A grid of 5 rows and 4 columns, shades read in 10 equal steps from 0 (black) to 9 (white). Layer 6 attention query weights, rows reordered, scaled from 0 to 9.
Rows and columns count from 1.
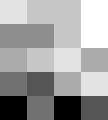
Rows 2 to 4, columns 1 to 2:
5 5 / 6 7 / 4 3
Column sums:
23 26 28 35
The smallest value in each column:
0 3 0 3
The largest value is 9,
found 2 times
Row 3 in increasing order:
6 6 7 8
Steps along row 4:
down up up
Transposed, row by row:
8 5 6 4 0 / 7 5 7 3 4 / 7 7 8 6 0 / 9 9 6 8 3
